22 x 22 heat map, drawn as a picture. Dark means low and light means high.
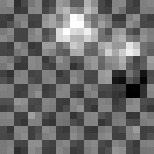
In the middle right lies a patch that is lower than the rest. No row or column stands out. The top middle is the ninth with the highest average. Two bumps rise from the field.
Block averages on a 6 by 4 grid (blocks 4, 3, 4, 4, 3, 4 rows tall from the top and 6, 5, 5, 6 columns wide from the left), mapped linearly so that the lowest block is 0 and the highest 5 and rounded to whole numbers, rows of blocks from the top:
2 4 4 2
2 5 5 4
2 2 3 3
2 2 2 0
2 2 2 2
2 2 2 2
